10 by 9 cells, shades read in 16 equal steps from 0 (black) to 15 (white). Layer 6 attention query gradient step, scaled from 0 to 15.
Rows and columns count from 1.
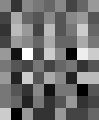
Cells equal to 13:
0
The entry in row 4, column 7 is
6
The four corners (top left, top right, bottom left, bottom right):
8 9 12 6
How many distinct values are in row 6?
5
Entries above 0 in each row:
9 9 9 9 8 9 9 8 9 8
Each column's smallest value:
3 0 2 3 1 5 0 0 4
